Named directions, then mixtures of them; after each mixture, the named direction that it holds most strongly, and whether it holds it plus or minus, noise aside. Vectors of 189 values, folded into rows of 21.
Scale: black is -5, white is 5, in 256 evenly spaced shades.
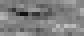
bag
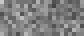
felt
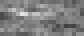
bag, minus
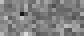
felt, plus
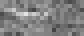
bag, minus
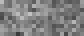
felt, plus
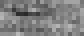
bag, plus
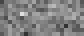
felt, minus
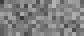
felt, minus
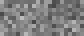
felt, plus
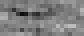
bag, plus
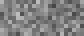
felt, plus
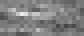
bag, minus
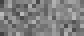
felt, minus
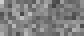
felt, plus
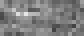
bag, minus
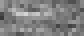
bag, minus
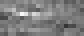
bag, minus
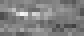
bag, minus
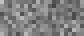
felt, plus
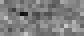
bag, plus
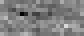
bag, plus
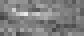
bag, minus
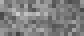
felt, plus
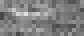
bag, minus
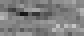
bag, plus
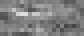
bag, minus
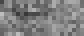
felt, minus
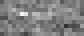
bag, minus
